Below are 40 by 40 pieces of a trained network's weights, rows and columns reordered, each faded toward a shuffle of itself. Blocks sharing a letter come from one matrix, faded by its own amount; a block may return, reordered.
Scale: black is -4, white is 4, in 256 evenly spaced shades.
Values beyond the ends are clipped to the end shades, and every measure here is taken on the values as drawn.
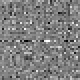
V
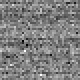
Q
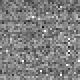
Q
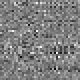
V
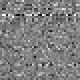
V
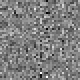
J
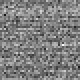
Q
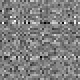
V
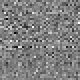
V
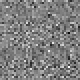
V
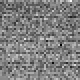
Q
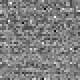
Q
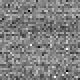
Q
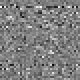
V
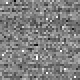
Q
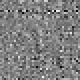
V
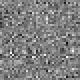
V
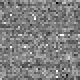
Q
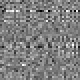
V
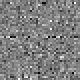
V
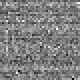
Q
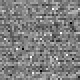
Q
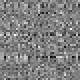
V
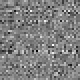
V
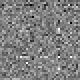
J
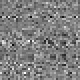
V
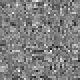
V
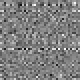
V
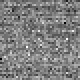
Q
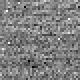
Q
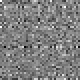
V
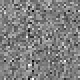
J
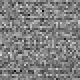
Q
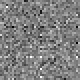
J
